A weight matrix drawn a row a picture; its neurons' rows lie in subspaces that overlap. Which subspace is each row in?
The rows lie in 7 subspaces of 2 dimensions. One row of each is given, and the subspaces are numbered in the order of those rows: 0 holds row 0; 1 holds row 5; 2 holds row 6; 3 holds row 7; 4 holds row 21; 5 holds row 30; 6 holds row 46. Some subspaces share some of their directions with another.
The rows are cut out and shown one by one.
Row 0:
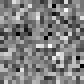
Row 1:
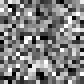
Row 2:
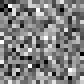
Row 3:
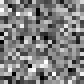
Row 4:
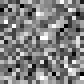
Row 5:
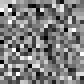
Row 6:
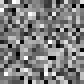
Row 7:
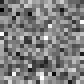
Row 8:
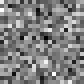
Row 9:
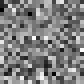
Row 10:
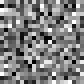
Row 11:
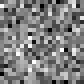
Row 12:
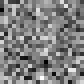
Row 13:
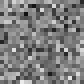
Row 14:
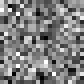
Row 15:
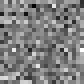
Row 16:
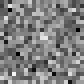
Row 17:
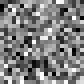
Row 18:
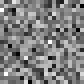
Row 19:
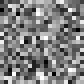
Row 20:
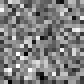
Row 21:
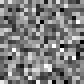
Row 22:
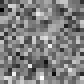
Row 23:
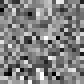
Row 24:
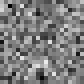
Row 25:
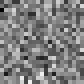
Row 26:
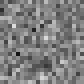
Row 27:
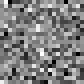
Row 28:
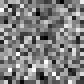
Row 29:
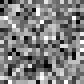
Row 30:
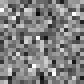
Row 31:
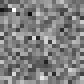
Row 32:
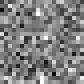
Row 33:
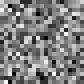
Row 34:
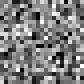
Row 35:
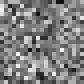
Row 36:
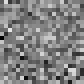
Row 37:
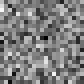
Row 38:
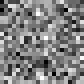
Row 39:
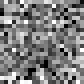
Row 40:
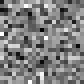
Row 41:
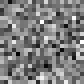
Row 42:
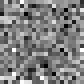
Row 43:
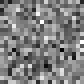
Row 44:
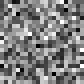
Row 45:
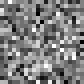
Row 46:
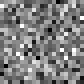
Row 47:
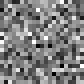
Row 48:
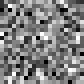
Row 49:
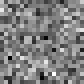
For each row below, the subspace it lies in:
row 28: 3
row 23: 2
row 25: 2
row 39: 1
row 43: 4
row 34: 0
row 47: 0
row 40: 3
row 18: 2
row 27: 5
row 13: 1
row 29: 4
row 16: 2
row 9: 2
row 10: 6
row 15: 1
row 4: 3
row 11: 6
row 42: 1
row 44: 0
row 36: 5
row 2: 1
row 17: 6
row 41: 4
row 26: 4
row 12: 5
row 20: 6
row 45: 4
